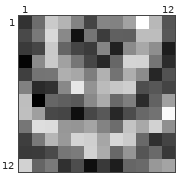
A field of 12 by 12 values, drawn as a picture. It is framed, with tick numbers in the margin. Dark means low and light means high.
Ninth with the highest average: top right. Slope: none. Average level on the scale: 50%. Rings: centred on the top middle.
